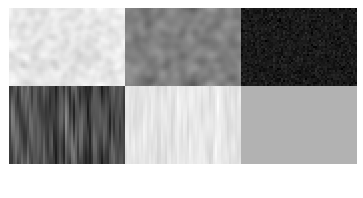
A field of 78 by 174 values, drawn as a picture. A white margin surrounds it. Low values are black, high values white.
It is made of 2 by 3 panels. Panel 1,1: very high, blotchy, faint in contrast. Panel 1,2: middling, blotchy, faint in contrast. Panel 1,3: very low, fine-grained, faint in contrast. Panel 2,1: low, streaked downward. Panel 2,2: very high, streaked downward, faint in contrast. Panel 2,3: high, flat.
